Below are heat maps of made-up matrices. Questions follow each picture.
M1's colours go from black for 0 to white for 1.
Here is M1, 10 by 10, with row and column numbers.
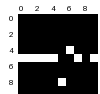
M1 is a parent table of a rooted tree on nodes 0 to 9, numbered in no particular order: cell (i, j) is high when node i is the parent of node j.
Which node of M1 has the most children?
5
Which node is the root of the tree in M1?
8
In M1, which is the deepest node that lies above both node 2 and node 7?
5
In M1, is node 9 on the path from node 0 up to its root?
no
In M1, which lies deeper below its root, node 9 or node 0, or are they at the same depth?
the same depth
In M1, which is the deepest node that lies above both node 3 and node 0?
5
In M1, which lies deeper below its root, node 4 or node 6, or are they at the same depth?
node 6
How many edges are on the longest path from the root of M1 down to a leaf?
3
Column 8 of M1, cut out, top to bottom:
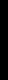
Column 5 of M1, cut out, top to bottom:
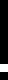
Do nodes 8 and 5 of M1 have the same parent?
no
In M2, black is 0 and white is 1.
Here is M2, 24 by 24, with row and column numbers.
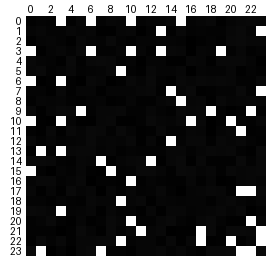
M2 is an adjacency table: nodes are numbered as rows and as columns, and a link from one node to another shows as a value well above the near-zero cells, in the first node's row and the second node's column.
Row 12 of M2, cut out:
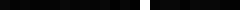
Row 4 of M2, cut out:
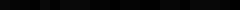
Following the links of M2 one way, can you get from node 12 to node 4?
no
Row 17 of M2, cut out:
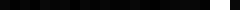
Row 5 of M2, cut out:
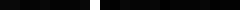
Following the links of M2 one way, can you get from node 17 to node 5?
yes
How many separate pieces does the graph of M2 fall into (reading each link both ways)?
3
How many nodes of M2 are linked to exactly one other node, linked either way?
7
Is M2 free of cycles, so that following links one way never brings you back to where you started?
no
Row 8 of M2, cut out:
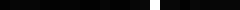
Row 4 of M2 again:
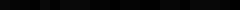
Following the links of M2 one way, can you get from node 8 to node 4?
no
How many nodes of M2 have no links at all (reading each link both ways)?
2
